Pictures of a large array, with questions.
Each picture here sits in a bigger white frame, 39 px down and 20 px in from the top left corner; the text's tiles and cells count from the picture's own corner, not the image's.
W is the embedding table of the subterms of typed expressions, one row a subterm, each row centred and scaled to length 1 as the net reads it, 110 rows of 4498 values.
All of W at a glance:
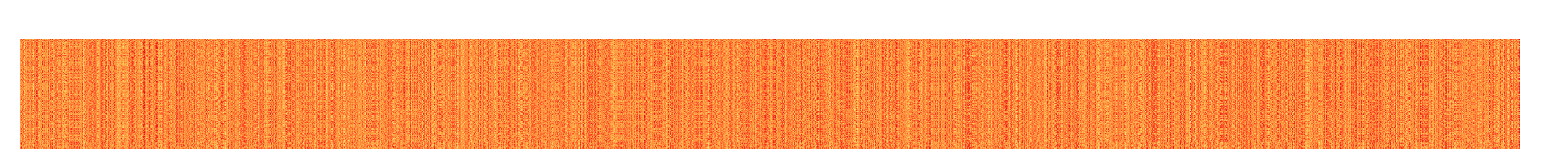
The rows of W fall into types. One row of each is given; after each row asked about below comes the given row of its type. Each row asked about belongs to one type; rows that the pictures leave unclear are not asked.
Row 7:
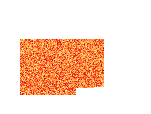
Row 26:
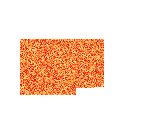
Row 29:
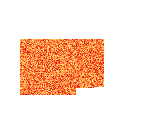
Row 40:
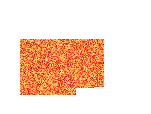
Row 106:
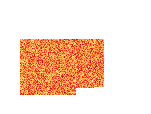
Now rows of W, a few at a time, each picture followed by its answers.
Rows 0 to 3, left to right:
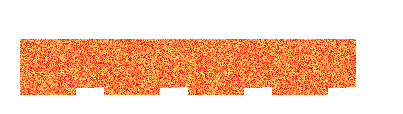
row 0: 40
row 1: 26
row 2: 106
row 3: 29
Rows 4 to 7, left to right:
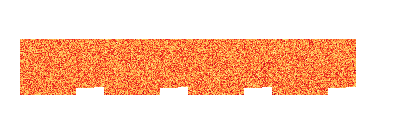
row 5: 29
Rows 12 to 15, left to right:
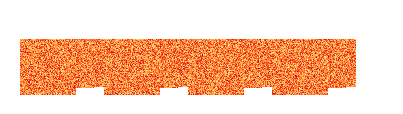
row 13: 29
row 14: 106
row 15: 106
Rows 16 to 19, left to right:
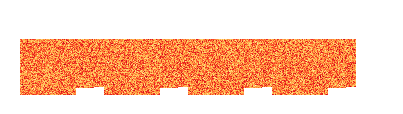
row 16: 40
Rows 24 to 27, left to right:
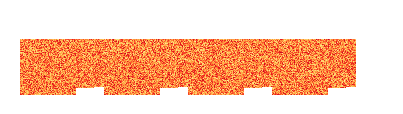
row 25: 7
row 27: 29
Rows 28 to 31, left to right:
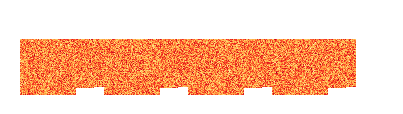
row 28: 106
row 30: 40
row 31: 106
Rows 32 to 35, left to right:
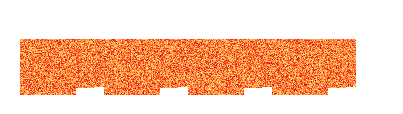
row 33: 29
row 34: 40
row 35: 26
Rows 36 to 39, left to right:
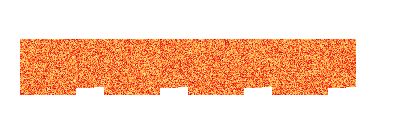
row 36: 106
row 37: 26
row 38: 7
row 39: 29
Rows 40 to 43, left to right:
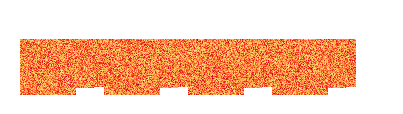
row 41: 26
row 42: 7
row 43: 29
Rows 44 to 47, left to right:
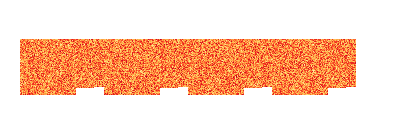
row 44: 106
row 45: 106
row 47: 40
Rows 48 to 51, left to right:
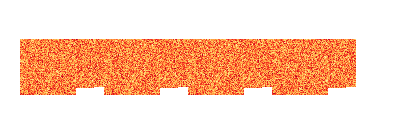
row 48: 106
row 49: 106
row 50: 106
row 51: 106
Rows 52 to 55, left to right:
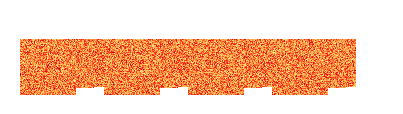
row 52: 29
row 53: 29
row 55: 7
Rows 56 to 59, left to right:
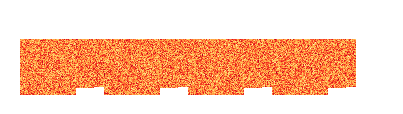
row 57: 26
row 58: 106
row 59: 106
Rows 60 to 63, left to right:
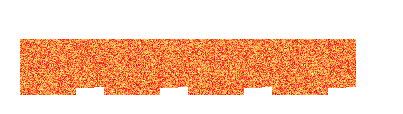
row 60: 40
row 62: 29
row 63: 26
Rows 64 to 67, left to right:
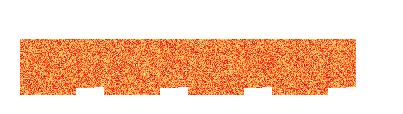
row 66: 29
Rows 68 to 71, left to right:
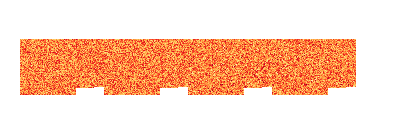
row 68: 29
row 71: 26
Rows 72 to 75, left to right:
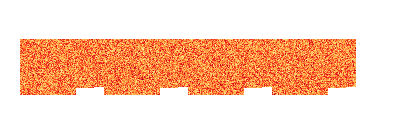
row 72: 40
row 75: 7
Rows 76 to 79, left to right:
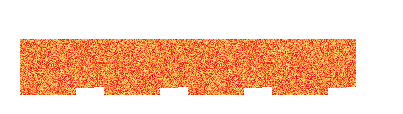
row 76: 40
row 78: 40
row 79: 7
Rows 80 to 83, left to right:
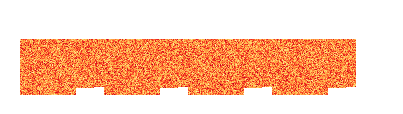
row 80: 40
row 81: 106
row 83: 26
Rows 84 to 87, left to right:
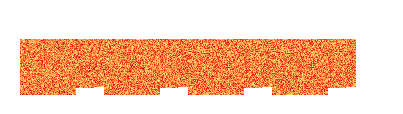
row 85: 29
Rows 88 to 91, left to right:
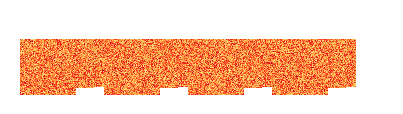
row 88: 7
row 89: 40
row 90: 40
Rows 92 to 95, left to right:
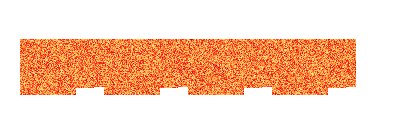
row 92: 40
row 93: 29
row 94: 26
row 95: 26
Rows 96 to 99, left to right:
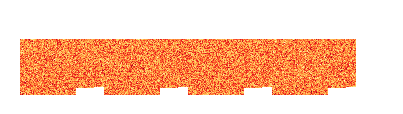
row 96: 7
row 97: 29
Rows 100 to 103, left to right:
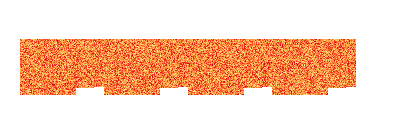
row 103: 40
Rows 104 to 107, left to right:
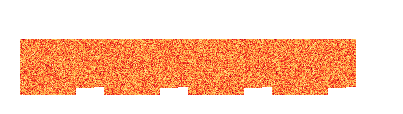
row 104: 26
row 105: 40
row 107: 106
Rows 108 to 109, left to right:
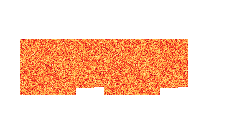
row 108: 26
